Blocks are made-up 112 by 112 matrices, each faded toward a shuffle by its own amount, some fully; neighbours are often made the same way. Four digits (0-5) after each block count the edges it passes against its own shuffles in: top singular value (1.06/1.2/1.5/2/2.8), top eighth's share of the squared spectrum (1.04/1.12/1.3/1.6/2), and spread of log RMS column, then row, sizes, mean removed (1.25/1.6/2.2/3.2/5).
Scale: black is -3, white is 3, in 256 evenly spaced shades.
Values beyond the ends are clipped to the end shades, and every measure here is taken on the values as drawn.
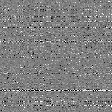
5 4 2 3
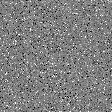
0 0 0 0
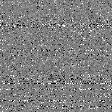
2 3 2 3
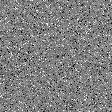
0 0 0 0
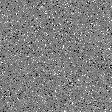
0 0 0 0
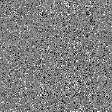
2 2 3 2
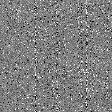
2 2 3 1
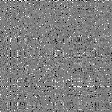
4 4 2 2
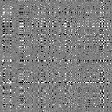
5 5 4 3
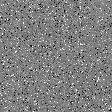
0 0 0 0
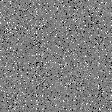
3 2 1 0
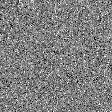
3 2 0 0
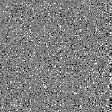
4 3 3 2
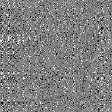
4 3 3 1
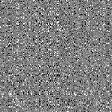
4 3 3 2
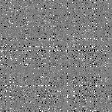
2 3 3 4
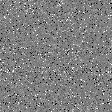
1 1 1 1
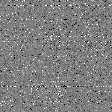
2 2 1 2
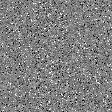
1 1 1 0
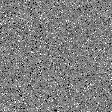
0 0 1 0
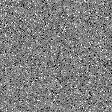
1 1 1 0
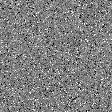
0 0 0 0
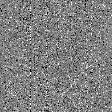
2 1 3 0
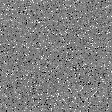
2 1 0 0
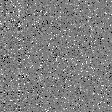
3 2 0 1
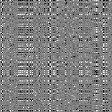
5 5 4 4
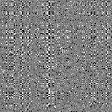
5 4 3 3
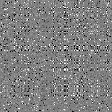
5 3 3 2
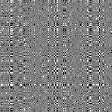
5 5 4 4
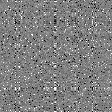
4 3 2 1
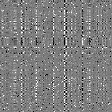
5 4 3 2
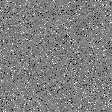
2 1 0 0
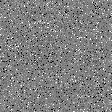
3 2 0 0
